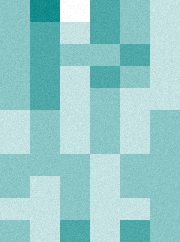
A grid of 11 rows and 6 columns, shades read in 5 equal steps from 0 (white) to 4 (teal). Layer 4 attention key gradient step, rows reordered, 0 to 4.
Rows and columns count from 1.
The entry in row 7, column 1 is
1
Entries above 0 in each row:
5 6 6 6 6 6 6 6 6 6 6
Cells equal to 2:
30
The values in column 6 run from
1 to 2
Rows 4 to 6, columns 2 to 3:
3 1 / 3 1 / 2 1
